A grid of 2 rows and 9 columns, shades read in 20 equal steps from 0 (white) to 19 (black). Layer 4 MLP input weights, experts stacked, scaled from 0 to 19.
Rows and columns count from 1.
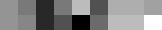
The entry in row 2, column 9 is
0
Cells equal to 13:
2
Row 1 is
8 10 16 10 5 13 6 6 7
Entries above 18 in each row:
0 1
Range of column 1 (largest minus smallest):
0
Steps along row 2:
up up down up down down same down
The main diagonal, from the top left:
8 9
